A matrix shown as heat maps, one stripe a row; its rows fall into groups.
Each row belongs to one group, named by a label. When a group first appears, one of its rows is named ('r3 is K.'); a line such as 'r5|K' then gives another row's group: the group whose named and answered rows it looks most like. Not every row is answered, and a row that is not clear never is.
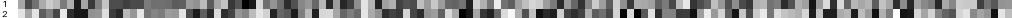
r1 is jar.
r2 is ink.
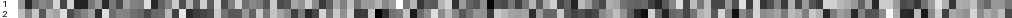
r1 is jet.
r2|ink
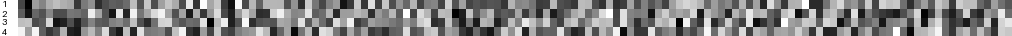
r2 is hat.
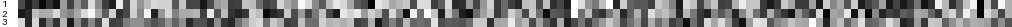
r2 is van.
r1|hat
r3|ink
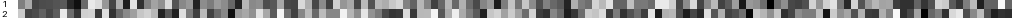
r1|hat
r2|ink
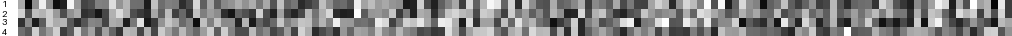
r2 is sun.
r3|hat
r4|van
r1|sun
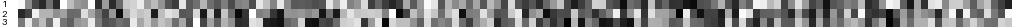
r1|ink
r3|van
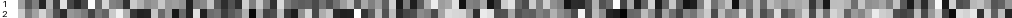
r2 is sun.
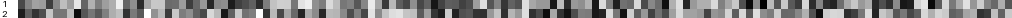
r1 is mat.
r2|jet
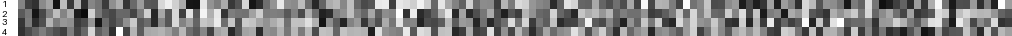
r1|hat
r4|hat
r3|jet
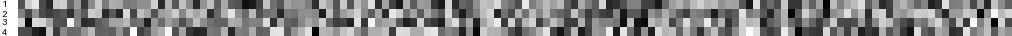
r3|sun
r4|hat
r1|mat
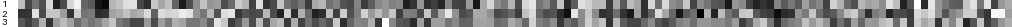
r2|van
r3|jar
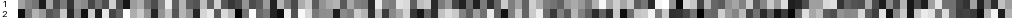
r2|van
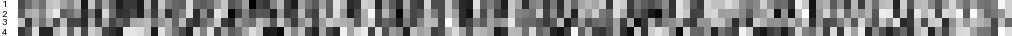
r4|van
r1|jar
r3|ink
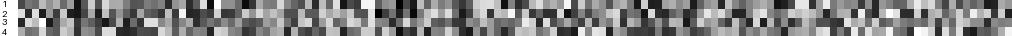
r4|jar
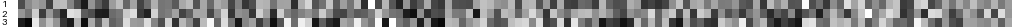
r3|van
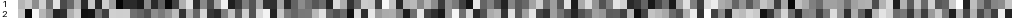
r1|jar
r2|sun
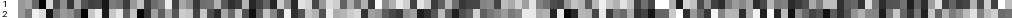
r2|mat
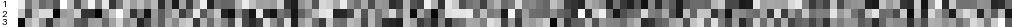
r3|mat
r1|ink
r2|sun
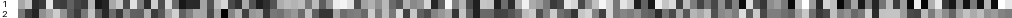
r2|jet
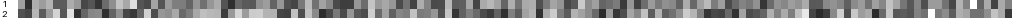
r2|jet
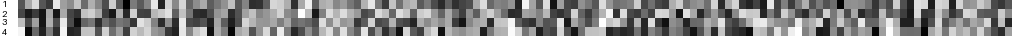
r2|hat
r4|ink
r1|mat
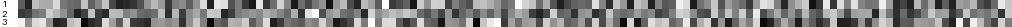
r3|sun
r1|jar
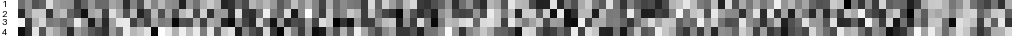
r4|van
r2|mat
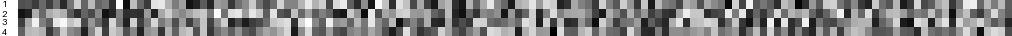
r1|hat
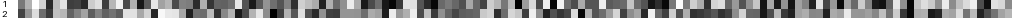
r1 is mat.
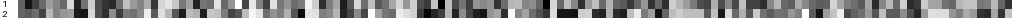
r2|jet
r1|jet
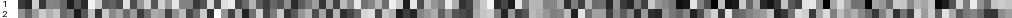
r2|jar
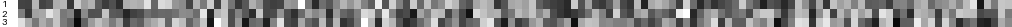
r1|van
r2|jar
